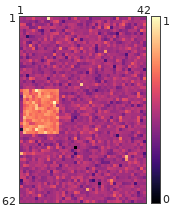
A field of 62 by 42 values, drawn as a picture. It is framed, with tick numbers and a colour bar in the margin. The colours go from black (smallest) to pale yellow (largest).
Stripes: none. Odd patch: higher, in the middle left. Histogram: skewed, a long tail of high values. Ninth with the highest average: middle left.
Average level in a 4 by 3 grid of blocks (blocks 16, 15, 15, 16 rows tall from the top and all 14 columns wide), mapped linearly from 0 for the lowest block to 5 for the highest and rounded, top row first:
000 | 400 | 500 | 000
